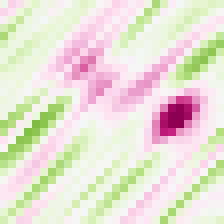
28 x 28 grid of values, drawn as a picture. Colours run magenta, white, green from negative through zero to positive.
Dips: two. Mirror symmetry: none. Grain: diagonal, up to the right. Ninth with the lowest average: middle right.
